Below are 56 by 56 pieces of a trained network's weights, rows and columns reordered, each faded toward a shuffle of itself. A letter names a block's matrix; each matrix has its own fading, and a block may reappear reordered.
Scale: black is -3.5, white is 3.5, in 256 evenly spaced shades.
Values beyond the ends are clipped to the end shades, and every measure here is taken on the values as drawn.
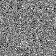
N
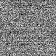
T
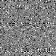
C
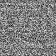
T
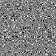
C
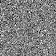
N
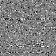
C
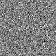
N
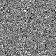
N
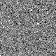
N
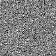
N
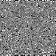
C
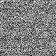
T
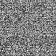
T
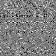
C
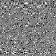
C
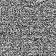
T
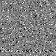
C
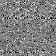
C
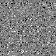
C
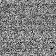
T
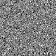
N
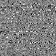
C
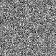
N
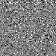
C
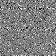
C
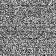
T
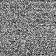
T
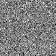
N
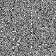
N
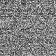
T
